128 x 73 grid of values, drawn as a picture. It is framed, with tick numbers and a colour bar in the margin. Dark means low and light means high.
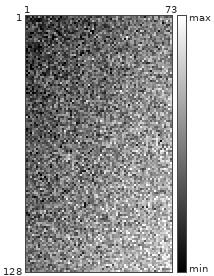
The texture is fine-grained noise. The halves do not mirror each other. No regular stripes run through it. The values follow a bell shape. On average the colour sits 50% of the way up the scale. The top left is the ninth with the lowest average. Values rise toward the bottom right.
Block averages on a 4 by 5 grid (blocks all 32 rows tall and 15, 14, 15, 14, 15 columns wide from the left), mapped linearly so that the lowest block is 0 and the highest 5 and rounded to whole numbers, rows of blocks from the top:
0 1 1 2 3
1 2 2 3 4
2 2 3 4 4
2 3 4 4 5
